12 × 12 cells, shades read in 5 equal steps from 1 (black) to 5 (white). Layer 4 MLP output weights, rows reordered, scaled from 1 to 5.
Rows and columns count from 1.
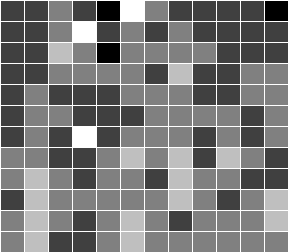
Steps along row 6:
up same down same same up same same same down up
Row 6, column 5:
2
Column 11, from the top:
2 2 2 3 3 2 2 3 2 3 3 3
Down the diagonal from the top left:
2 2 4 3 2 2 3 4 3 2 3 3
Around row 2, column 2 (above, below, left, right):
2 2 2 3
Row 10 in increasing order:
2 2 3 3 3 3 3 3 3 4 4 4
